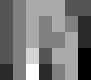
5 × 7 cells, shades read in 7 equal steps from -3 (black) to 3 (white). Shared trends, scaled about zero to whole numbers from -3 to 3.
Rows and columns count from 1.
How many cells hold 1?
10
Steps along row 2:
up up down up down down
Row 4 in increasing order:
-3 -1 -1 0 1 1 2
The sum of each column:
-6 0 8 -2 3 2 -11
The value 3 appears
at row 5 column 3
